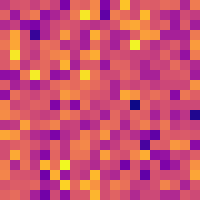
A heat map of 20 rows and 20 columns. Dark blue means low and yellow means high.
Slope: none. Mirror symmetry: none. Seam: none.
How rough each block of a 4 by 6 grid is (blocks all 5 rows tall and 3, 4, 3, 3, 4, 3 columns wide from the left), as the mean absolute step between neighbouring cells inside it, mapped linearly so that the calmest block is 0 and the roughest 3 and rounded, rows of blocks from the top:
111111 / 211001 / 111121 / 031111
